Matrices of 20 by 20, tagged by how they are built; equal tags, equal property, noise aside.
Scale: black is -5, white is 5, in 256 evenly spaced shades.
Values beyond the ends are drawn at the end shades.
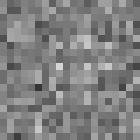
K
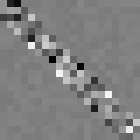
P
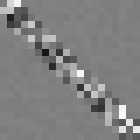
P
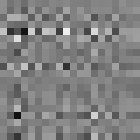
K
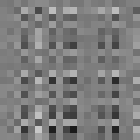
K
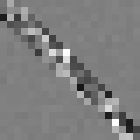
P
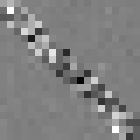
P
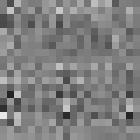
K
